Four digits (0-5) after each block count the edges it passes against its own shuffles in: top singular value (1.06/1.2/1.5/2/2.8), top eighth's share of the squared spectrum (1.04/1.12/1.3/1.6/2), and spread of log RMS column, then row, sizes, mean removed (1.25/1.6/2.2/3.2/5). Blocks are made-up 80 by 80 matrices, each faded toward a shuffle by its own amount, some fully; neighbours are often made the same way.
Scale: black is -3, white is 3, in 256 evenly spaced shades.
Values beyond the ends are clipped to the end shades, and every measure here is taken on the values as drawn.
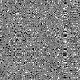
4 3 2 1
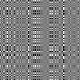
5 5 5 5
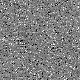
3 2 0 0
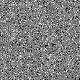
3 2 0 0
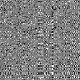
5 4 3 3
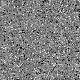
3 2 0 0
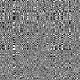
5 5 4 3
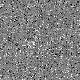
3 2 0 1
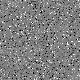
0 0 0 0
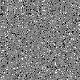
3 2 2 0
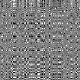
5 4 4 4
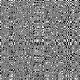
5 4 3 3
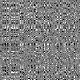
5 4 3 3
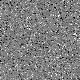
0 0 0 0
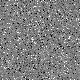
0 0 0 0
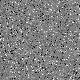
0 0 0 0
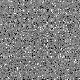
4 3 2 1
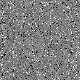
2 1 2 0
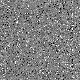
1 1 1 0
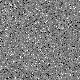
0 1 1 0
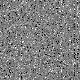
1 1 1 0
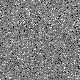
0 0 0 0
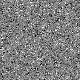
0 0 1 0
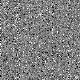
1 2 2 0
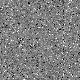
1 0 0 0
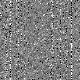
2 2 3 0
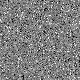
0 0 0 0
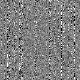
2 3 4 0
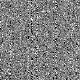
1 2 3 0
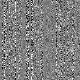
2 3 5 0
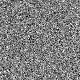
1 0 0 0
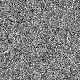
1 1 0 0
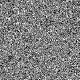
2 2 0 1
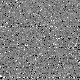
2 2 0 2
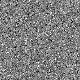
0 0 1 0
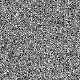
1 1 2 0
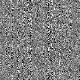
1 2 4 0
